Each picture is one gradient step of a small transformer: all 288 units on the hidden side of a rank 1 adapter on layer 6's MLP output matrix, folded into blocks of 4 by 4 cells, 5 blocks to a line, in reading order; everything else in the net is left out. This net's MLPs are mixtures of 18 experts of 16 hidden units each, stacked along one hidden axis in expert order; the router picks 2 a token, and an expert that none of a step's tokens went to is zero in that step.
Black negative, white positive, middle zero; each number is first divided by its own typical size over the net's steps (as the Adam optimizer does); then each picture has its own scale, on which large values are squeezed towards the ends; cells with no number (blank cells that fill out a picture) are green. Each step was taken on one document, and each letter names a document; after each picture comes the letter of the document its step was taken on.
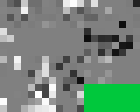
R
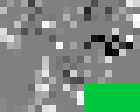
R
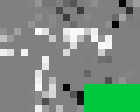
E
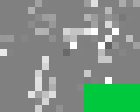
E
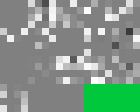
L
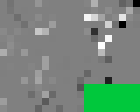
E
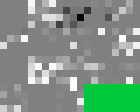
L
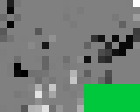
R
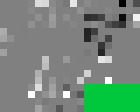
E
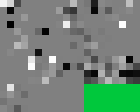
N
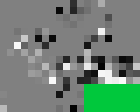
N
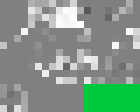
L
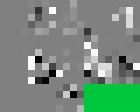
N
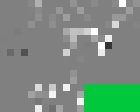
E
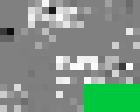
L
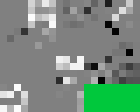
L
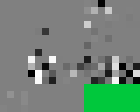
N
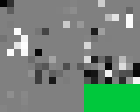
N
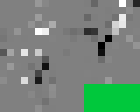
E
